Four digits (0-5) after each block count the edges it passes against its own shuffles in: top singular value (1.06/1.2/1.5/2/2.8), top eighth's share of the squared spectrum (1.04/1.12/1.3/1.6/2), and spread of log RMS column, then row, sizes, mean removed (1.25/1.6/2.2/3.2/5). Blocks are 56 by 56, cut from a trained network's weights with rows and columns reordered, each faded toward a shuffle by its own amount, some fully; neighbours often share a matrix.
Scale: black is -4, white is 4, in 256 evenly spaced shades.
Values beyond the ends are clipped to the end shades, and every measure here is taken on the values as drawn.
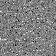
1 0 0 0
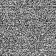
2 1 0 0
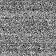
2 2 0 0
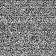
2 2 0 0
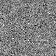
1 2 1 0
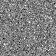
0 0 0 0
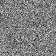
1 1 1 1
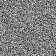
0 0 0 0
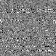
3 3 0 3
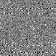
3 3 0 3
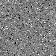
0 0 0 0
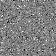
2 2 0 1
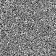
0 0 0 0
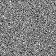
0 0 0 0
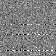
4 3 0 2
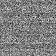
2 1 0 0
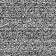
3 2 0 0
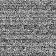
3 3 1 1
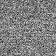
1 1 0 0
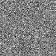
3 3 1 1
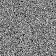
0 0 0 0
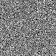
1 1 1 0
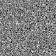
2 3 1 2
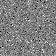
0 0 0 0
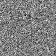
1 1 0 0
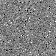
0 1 0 0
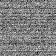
3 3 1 1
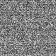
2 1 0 0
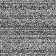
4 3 1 0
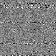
3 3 0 3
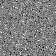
0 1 0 0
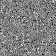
2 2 0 1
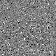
2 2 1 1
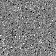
2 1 0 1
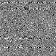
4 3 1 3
